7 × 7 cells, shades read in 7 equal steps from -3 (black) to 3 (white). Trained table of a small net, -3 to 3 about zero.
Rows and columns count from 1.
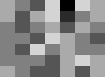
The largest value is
2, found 6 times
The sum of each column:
3 -3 0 5 -2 4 3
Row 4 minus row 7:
-1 0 0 3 0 1 -2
